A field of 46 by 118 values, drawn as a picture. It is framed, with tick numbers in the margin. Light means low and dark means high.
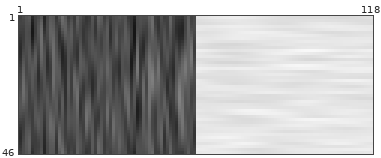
The table splits into one row of 2 panels. Panel 1,1: high, streaked downward. Panel 1,2: very low, streaked across, faint in contrast.
